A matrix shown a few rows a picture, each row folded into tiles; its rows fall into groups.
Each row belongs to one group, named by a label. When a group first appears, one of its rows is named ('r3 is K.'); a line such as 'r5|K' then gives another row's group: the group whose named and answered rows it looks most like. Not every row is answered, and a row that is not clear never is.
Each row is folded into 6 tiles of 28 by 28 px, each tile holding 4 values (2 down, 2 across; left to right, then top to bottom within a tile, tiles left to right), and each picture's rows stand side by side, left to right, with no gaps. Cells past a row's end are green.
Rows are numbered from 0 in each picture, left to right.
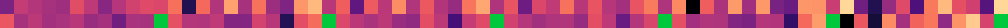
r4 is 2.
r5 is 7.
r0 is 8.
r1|2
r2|2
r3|2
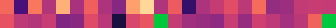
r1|2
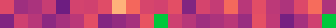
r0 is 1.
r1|2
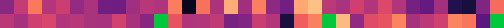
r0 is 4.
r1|2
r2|4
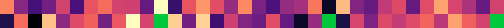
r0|7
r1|8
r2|7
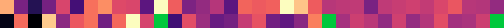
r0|7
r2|1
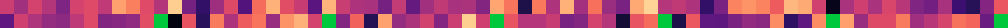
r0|1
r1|7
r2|7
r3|2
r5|4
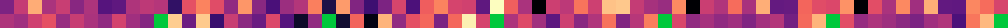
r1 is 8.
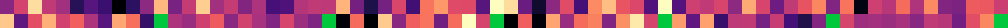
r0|4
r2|7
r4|8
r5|2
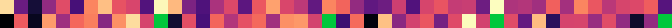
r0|7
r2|7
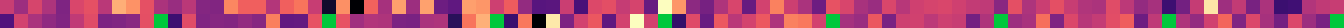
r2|2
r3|7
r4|7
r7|4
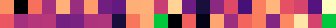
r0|2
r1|7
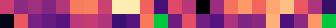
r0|1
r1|1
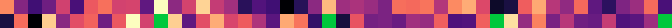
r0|7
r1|4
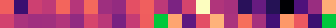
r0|2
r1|4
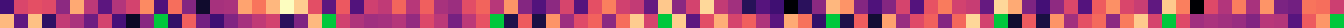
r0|8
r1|1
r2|2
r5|7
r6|7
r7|2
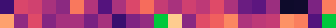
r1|4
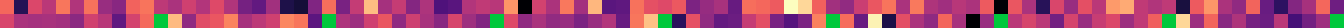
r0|2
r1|4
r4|1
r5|8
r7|8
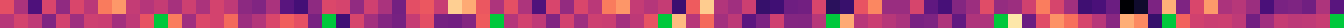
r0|1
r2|1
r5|8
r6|4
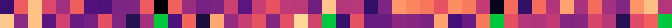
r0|8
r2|1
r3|2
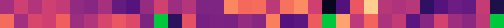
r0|4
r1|1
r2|8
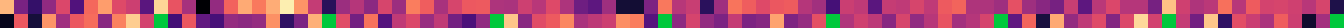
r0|7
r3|4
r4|1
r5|1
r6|7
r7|8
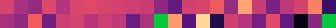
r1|8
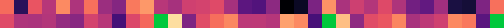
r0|2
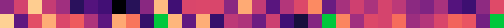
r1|8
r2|4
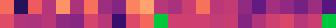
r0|2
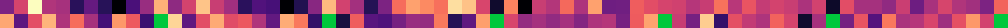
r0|4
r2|1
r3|2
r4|8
